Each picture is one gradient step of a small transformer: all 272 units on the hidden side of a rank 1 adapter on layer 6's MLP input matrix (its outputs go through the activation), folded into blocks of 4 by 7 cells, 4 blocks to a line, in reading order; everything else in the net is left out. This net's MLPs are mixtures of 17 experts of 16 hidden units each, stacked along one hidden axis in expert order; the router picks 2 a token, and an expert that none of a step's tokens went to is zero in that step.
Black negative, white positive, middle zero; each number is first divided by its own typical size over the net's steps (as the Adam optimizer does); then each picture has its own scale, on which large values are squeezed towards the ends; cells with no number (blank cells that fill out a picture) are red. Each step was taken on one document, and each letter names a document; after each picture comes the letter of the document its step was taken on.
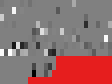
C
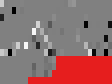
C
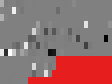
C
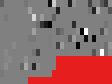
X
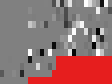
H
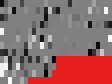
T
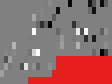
X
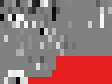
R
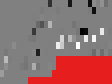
X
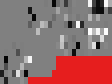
H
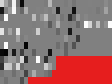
T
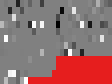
R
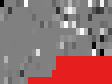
X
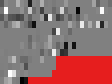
R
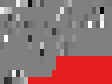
R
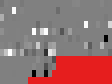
C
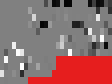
H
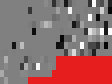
H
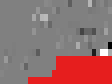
X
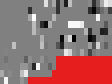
H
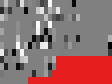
T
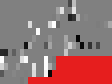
T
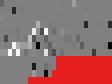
C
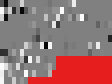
T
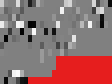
R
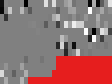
H
